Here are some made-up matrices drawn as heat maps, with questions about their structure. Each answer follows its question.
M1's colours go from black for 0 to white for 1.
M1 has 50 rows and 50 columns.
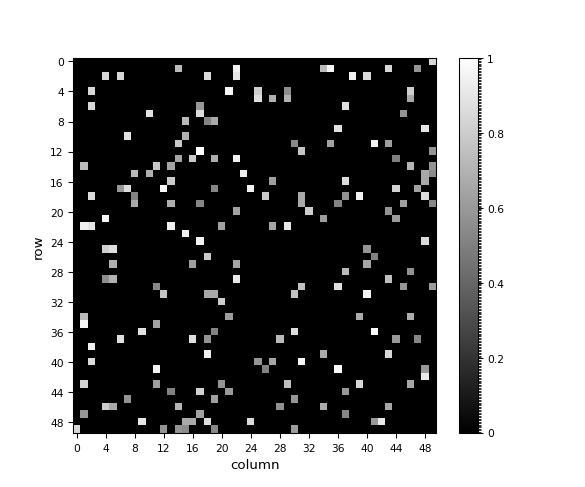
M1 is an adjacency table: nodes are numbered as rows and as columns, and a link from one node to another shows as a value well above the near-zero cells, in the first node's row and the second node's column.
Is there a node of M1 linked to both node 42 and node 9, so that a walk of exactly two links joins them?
yes
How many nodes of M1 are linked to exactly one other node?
5
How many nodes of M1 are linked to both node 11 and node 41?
0
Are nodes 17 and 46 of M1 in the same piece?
yes
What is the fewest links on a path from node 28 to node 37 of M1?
1
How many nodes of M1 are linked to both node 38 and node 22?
1
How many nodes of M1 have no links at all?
2
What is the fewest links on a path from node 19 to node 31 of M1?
1
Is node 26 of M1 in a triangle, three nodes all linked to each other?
no
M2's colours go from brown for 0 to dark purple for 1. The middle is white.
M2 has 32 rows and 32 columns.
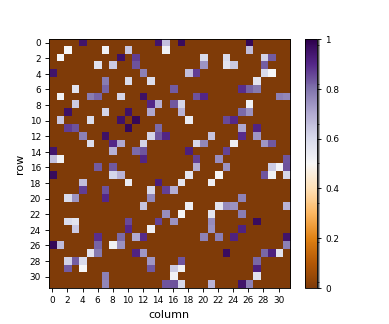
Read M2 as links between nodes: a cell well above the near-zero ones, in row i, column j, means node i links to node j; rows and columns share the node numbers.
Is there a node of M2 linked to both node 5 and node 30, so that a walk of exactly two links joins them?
yes
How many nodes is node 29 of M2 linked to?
6
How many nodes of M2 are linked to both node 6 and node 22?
1
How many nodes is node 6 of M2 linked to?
6
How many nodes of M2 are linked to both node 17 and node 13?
4
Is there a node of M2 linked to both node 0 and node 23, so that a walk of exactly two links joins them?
yes
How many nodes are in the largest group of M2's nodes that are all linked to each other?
2
